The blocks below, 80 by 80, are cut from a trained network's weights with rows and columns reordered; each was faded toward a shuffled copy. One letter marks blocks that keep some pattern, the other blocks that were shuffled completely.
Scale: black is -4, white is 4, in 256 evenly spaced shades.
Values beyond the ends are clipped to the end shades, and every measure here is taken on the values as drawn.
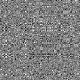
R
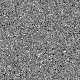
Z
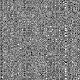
R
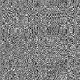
R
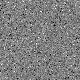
Z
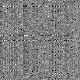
R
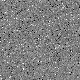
Z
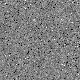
Z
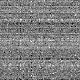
R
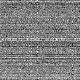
R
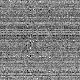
R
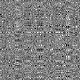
R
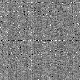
R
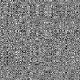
R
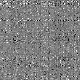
R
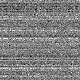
R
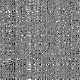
R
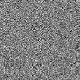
R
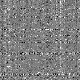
R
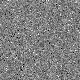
Z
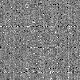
R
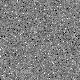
Z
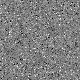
Z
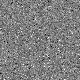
Z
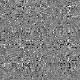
R
